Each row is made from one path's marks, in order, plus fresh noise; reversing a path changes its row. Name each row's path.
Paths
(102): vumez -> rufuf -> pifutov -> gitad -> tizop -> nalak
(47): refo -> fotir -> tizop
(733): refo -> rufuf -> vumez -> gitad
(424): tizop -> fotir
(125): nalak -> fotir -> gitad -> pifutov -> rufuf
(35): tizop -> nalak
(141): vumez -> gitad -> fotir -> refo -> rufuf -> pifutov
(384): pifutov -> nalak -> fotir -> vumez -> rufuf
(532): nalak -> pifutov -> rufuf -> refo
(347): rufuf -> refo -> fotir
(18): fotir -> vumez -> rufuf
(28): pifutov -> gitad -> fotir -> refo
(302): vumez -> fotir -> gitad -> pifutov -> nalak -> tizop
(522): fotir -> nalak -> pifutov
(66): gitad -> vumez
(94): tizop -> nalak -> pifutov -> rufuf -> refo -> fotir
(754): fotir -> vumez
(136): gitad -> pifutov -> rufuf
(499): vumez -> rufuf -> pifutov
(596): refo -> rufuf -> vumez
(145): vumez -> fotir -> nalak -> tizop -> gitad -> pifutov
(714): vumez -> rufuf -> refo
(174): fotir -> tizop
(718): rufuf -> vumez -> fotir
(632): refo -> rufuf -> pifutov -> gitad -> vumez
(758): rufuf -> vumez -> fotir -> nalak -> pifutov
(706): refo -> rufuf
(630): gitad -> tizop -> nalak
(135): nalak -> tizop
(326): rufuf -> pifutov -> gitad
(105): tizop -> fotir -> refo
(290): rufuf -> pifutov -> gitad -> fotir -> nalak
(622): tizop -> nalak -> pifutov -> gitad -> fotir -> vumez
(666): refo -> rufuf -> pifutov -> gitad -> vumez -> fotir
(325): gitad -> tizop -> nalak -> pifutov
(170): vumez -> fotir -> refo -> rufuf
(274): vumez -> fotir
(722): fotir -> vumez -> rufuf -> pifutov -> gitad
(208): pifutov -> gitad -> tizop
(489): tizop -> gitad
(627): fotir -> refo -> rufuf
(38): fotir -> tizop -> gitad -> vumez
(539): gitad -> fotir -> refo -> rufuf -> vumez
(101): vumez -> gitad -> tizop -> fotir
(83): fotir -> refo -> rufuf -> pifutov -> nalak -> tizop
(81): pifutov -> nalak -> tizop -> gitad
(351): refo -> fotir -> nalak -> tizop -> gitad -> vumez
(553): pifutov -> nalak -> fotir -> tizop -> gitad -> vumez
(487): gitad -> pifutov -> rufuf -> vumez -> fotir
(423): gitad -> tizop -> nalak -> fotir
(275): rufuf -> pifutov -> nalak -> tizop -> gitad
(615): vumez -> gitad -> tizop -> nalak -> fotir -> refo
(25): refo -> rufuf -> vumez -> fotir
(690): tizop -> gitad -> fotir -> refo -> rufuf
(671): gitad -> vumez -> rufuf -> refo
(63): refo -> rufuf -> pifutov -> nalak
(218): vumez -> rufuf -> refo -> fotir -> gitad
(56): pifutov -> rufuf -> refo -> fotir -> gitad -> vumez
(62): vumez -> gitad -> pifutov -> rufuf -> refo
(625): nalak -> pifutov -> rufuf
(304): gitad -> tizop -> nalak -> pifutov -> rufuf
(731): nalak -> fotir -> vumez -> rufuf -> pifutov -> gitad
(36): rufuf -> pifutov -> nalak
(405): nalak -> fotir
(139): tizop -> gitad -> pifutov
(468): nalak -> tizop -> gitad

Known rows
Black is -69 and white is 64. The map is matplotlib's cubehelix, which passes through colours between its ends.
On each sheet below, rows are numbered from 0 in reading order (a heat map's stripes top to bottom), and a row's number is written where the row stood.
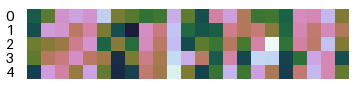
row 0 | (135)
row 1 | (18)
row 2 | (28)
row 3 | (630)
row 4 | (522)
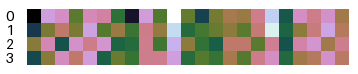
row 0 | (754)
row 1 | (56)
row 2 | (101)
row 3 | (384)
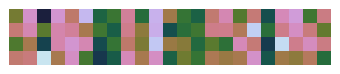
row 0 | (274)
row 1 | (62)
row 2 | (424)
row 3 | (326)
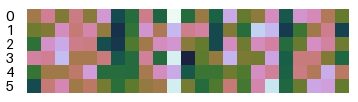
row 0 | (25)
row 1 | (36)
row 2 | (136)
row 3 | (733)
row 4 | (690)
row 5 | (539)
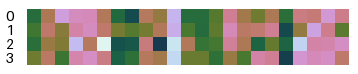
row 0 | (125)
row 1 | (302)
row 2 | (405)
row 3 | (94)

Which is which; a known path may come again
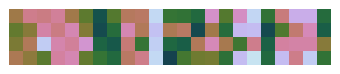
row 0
(671)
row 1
(290)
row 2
(731)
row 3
(105)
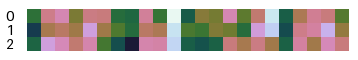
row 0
(632)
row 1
(622)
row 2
(627)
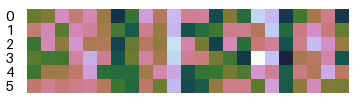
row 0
(36)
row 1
(62)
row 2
(423)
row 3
(35)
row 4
(690)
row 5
(218)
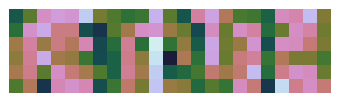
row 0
(135)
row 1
(136)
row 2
(666)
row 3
(706)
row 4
(615)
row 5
(424)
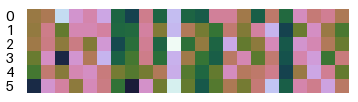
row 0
(468)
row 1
(102)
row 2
(25)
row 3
(274)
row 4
(302)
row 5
(38)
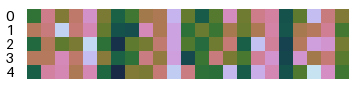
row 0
(145)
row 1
(275)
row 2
(139)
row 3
(489)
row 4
(325)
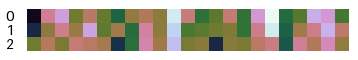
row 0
(66)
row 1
(553)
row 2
(347)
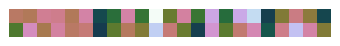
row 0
(63)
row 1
(487)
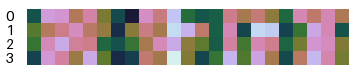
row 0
(18)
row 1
(630)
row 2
(304)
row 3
(522)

